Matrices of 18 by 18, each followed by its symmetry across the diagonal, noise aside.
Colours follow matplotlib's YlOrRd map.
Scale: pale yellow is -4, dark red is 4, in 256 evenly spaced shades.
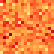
neither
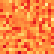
antisymmetric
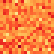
neither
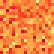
neither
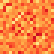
symmetric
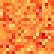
neither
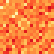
symmetric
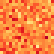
antisymmetric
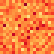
symmetric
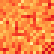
symmetric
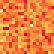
neither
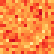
symmetric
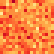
antisymmetric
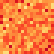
symmetric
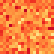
symmetric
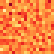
antisymmetric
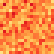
symmetric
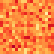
antisymmetric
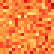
neither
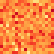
neither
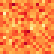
antisymmetric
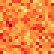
antisymmetric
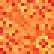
symmetric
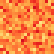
antisymmetric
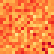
symmetric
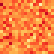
neither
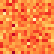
neither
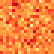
neither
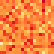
antisymmetric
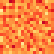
antisymmetric
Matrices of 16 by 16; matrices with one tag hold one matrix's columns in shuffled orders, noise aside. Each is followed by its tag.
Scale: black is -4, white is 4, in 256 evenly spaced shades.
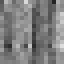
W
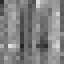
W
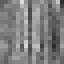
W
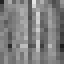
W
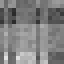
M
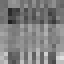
M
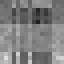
M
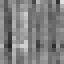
W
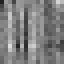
W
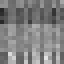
M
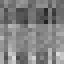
M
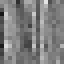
W
